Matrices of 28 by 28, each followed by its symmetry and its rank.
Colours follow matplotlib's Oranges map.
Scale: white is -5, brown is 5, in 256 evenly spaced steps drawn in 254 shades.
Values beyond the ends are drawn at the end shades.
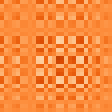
symmetric, rank one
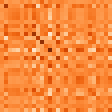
symmetric, rank three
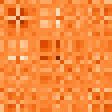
symmetric, rank three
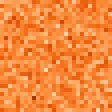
neither, full rank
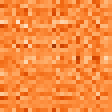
neither, rank three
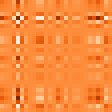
symmetric, rank one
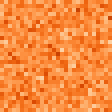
neither, full rank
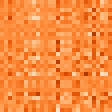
neither, rank three
